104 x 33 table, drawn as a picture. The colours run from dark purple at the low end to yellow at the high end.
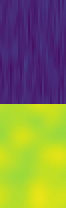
It is made of 2 by 1 panels. Panel 1,1: very low, streaked downward, faint in contrast. Panel 2,1: very high, smooth, faint in contrast.
